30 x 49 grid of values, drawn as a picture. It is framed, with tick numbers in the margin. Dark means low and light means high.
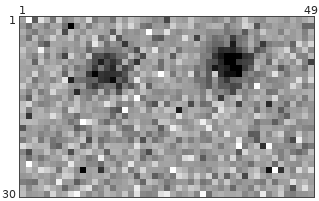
The halves do not mirror each other. No single row or column stands out from its neighbours. Two dips sink into the field. The top right is the ninth with the lowest average.
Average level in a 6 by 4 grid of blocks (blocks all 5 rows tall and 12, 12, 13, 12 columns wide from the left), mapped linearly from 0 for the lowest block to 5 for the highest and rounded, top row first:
4434 / 4103 / 4334 / 4454 / 4444 / 5454
